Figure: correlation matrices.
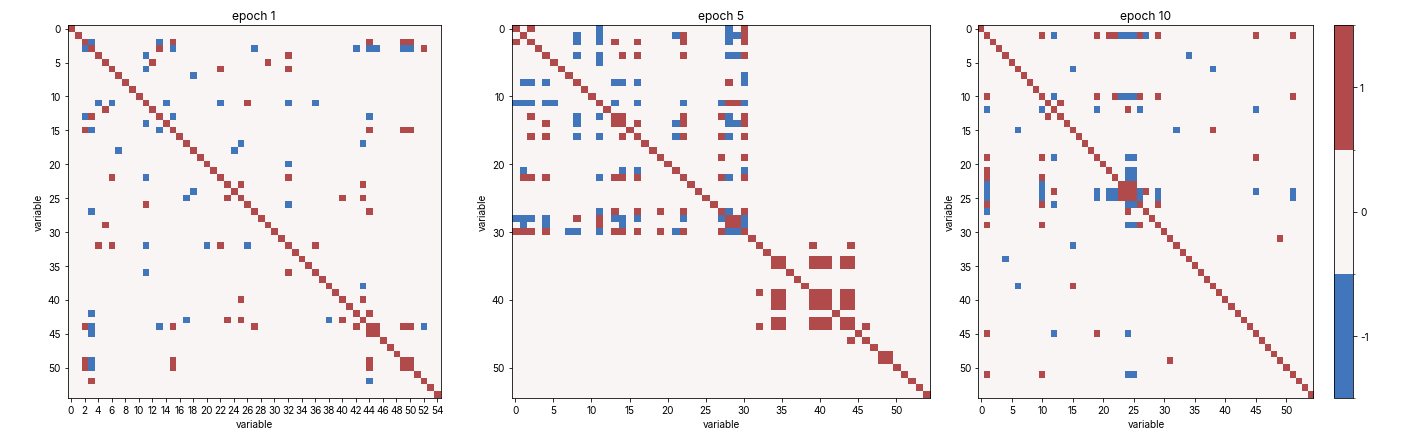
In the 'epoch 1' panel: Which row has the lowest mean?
3
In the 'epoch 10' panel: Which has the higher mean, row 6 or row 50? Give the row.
50
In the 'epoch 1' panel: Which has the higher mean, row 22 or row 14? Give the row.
22
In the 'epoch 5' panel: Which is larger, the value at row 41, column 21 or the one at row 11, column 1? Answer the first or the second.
the first
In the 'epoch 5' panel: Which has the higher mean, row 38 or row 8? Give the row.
38
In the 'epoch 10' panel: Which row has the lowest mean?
25
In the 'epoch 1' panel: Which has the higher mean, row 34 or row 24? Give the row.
34
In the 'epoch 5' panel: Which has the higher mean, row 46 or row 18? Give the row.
46
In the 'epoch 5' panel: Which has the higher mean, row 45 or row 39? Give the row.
39
